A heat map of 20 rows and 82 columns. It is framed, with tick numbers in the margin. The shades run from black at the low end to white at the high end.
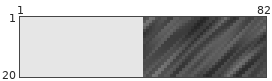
It is made of 1 by 2 panels. Panel 1,1: very high, flat. Panel 1,2: low, slanting up to the right.
